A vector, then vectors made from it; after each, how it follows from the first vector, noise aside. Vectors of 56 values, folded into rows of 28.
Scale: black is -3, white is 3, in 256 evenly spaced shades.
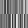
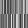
copied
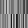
negated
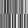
copied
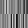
negated
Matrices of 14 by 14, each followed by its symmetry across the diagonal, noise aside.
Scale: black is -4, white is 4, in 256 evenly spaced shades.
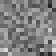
antisymmetric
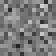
neither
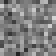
antisymmetric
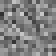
antisymmetric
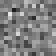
antisymmetric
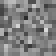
antisymmetric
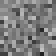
neither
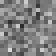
neither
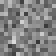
neither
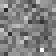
neither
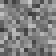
antisymmetric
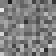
antisymmetric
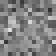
neither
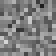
antisymmetric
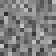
neither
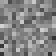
neither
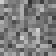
neither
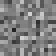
antisymmetric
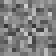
antisymmetric
